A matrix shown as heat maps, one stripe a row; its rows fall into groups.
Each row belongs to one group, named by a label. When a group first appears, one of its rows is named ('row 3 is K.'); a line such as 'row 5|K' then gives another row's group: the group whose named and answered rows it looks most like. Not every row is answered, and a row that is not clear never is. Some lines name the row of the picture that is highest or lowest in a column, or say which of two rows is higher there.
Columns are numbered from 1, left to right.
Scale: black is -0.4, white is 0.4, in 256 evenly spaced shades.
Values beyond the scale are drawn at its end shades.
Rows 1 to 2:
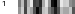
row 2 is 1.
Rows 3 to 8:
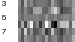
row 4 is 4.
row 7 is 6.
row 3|6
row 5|6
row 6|1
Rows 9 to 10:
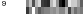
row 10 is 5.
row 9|1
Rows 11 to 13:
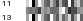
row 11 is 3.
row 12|4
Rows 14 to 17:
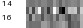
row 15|1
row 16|6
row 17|4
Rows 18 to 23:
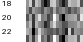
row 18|1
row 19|6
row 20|1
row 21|1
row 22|3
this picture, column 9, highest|18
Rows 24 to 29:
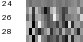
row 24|6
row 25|1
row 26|1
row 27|3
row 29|3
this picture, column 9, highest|25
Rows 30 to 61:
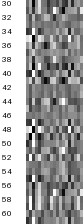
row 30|3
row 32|4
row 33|6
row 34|5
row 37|5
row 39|3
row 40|5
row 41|1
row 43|6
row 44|4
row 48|3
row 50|5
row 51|4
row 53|4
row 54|4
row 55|5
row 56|3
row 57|1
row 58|3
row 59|3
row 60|6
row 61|5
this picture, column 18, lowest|49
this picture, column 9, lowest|49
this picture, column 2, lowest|49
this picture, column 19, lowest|41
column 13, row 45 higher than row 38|Yes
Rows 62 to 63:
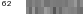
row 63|4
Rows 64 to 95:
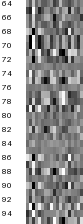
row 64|6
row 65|5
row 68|3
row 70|5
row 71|1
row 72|3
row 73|4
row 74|3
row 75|1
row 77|4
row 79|3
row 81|6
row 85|4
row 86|3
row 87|5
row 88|4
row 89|6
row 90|3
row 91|4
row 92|6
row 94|5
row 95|1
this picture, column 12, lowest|71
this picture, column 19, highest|95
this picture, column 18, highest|93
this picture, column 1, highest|86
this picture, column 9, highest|93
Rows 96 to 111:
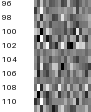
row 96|6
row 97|5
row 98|1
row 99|6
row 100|3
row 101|5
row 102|1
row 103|4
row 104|6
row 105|4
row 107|6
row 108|3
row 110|5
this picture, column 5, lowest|101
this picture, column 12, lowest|102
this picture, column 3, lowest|100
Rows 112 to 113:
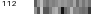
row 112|5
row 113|4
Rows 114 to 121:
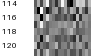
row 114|1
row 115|5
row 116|3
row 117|5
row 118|4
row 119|3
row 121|3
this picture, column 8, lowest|114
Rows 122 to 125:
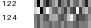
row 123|3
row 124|4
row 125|6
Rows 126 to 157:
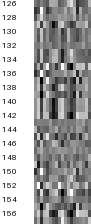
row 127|5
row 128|5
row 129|1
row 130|6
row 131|6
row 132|6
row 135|1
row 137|3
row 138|1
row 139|3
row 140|1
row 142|1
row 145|3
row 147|5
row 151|4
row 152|3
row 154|4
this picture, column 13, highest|153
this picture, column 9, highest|152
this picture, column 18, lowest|149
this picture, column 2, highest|152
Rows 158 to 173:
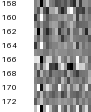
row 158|3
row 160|5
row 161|4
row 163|4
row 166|3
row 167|1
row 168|6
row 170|3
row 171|6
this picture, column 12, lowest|167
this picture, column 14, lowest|158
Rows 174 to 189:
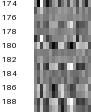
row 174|5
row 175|5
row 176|5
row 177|4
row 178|4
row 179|5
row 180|1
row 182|5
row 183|4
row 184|6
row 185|6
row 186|1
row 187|1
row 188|4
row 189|4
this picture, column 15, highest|180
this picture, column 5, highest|180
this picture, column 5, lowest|174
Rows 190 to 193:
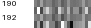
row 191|3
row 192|6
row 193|1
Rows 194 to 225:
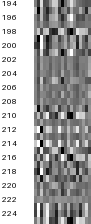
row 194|4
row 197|4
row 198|1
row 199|5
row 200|5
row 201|4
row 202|6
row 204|6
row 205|4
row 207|6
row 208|6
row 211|6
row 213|6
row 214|3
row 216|1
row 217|6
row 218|5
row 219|3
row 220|4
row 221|6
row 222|5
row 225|1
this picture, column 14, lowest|219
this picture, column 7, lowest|198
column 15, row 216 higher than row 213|Yes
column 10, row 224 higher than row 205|Yes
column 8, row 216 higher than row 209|No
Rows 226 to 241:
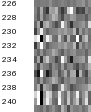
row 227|4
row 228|4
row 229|1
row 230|5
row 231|3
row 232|5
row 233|4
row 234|1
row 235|6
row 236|5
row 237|4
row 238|1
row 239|3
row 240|3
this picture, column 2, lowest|236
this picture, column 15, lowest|236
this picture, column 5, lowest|236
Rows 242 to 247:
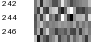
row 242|1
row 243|4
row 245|5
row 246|3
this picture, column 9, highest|245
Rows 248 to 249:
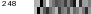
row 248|3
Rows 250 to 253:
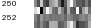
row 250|4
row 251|3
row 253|4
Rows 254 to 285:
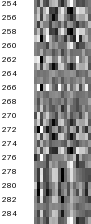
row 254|4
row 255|1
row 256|1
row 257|6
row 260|4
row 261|6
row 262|3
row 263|1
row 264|4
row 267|4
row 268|6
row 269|6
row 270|3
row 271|1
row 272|5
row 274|6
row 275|1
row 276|5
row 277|4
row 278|4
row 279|4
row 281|5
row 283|4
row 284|4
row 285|4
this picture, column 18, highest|266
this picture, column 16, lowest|259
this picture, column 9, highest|266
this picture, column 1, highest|262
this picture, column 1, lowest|276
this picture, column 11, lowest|259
